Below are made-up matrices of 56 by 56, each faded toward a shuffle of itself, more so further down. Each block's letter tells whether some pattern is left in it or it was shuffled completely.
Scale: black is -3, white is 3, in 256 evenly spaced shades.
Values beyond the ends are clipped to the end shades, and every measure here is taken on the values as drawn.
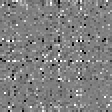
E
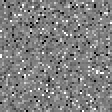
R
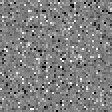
R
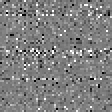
E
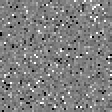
R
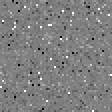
R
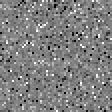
R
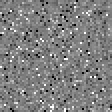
R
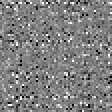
E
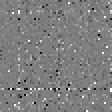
E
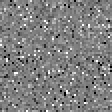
R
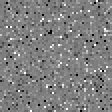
R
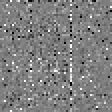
E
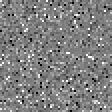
R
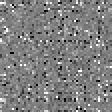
E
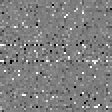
E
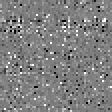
E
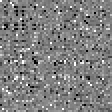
E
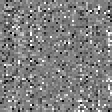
E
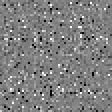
E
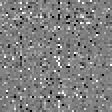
E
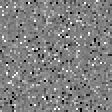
R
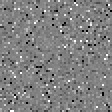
R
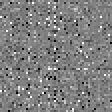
E
